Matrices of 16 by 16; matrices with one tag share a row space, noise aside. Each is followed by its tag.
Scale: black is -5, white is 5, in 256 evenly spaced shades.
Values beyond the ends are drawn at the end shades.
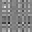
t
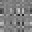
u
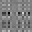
t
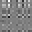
t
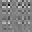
t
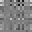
u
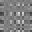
u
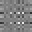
u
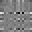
u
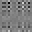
t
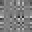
u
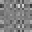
u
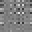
u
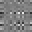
u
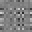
u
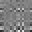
u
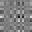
u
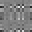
u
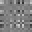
u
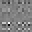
t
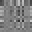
u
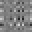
u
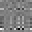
u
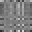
u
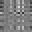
u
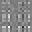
t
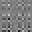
t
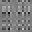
t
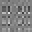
t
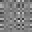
u
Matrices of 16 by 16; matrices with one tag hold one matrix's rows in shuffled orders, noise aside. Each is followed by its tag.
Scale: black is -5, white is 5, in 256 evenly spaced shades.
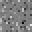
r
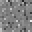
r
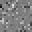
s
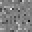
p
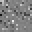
s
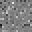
s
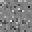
p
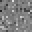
s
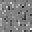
r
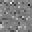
p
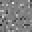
s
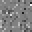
r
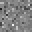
s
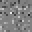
p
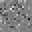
p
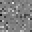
s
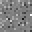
r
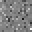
r
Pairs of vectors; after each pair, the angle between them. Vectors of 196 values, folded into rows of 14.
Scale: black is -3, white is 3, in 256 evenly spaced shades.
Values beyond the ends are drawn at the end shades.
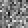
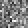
nearly parallel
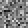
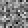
orthogonal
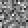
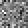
orthogonal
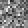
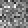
partly aligned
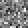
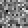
partly aligned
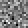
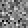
nearly opposite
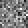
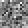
partly opposed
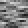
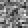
partly opposed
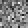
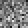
nearly parallel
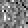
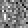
nearly parallel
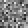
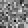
nearly parallel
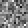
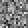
nearly opposite
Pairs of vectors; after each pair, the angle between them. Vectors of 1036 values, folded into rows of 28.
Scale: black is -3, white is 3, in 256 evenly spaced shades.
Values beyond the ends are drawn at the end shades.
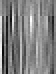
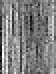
nearly opposite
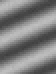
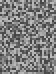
orthogonal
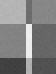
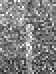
partly aligned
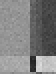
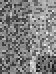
partly opposed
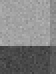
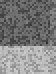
nearly opposite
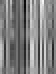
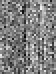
partly aligned
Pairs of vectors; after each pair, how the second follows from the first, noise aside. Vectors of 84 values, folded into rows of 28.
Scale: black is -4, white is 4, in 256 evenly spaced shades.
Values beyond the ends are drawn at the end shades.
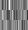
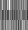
sign-scrambled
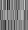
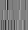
partly zeroed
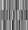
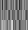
sign-scrambled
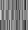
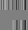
partly zeroed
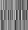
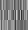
sign-scrambled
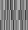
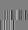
partly zeroed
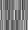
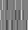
partly zeroed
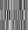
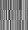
sign-scrambled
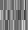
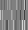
partly zeroed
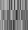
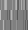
partly zeroed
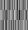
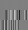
partly zeroed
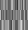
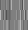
partly zeroed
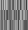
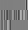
partly zeroed
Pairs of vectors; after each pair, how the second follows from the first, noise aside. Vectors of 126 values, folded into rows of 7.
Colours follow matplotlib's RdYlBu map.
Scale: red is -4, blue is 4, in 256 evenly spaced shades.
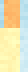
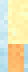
reversed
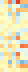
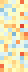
shuffled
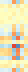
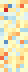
shuffled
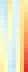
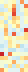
shuffled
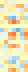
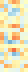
reversed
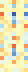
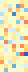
shuffled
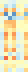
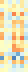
reversed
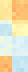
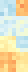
reversed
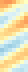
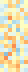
shuffled
